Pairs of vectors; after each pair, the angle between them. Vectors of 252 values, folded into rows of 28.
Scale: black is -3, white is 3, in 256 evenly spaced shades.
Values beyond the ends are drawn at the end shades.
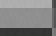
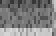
nearly opposite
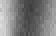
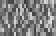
orthogonal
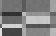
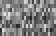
partly opposed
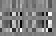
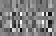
nearly opposite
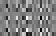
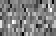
orthogonal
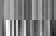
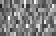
orthogonal
